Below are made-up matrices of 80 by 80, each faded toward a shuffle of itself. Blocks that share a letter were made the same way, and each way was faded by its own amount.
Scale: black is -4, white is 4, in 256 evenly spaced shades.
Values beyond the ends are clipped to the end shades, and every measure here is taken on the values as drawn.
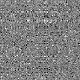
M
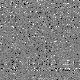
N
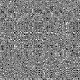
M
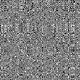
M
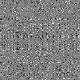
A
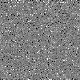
N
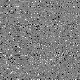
N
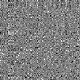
M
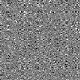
M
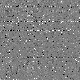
N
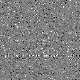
N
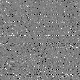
N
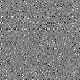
A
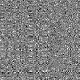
M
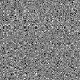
M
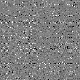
A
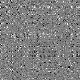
A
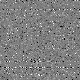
N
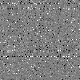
N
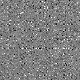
A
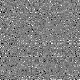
A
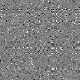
A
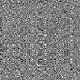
M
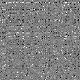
A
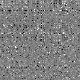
A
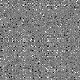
A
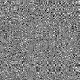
M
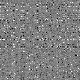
A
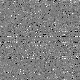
N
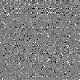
A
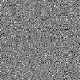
M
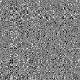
M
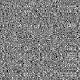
M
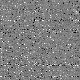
N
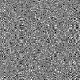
M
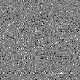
A
